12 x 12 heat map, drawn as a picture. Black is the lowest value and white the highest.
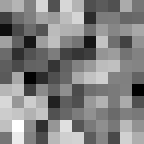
Neither half mirrors the other. The bottom left is the ninth with the highest average. No overall slope runs across the table.
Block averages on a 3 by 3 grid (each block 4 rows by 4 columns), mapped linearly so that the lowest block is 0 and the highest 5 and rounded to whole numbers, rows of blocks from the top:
1 3 2 | 0 1 2 | 5 2 3
